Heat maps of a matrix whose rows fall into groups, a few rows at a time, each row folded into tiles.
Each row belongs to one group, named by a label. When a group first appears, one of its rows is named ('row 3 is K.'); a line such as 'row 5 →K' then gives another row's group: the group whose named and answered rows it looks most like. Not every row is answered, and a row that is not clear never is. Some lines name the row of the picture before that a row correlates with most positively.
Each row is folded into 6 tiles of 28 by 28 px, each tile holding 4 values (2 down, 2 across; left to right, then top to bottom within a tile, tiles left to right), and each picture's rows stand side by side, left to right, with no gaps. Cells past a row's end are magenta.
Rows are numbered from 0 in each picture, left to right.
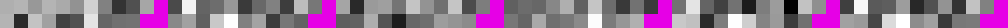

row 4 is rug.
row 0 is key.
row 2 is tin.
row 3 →key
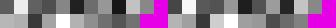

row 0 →rug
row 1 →rug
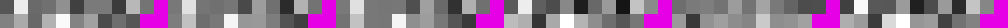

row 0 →rug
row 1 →rug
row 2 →rug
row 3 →rug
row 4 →key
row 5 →rug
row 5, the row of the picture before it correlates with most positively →1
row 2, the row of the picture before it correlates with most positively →0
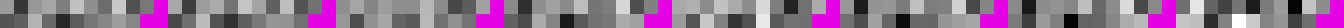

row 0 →tin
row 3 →tin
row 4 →key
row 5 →tin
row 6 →tin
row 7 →rug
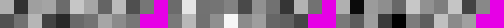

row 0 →tin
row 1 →rug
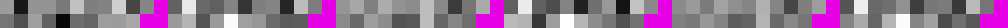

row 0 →tin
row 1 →rug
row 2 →key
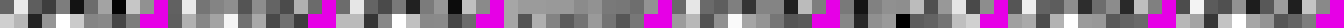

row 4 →rug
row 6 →rug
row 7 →rug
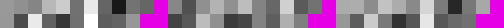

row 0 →key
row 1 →tin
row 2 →key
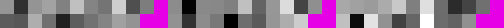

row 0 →tin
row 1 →tin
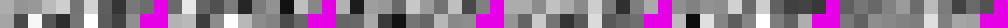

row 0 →key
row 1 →rug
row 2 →tin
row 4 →key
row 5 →key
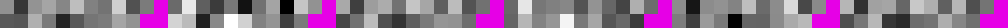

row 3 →rug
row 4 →tin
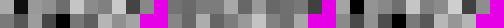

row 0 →tin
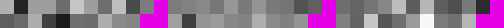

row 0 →tin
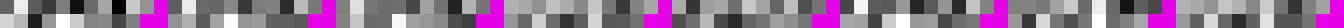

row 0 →rug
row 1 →rug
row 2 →rug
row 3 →key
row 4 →tin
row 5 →rug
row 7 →key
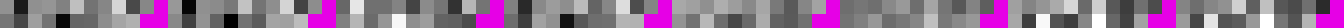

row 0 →tin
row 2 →rug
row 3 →tin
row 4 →key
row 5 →key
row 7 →key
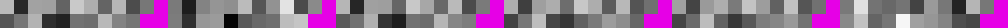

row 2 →tin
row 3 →tin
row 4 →tin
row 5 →rug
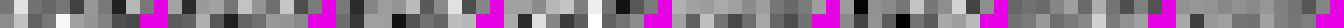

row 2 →tin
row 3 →key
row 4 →key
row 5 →tin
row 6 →key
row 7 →key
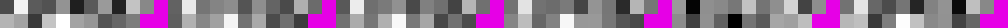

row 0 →rug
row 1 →rug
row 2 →rug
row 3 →rug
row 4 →tin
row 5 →rug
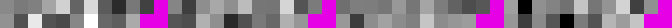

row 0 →key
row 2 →key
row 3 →tin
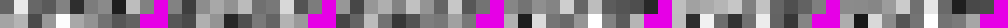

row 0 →rug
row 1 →tin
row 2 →tin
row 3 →key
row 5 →key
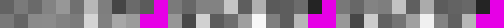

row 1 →key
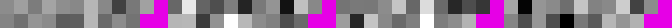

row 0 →key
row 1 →rug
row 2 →key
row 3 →tin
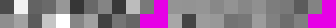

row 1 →key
